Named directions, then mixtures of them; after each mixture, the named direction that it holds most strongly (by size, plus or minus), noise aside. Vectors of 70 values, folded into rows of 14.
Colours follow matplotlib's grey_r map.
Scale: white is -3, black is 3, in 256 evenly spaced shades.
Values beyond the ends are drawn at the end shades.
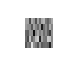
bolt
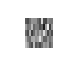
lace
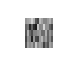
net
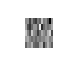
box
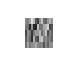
net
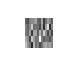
lace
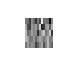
box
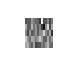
lace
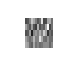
lace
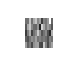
box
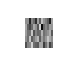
box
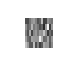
lace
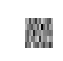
bolt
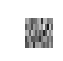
lace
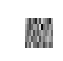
box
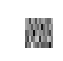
bolt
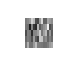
net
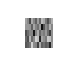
bolt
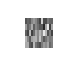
lace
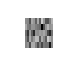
bolt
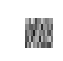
bolt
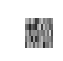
net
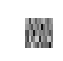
bolt
